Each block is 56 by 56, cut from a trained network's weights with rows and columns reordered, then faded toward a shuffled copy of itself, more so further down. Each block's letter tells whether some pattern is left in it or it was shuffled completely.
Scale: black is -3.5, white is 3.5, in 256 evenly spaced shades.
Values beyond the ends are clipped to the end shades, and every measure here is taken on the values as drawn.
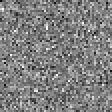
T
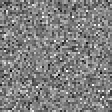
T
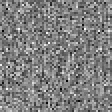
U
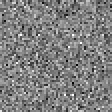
U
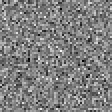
U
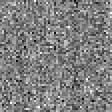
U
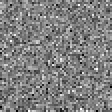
U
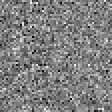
U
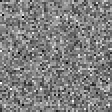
T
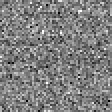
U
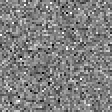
T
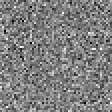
U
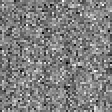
U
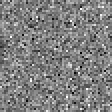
T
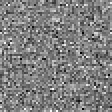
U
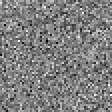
T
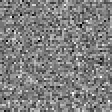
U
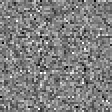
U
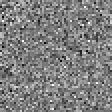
U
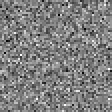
T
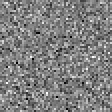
T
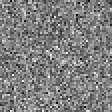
T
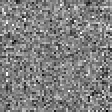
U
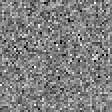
T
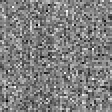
U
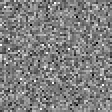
T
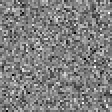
T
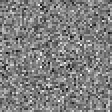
T
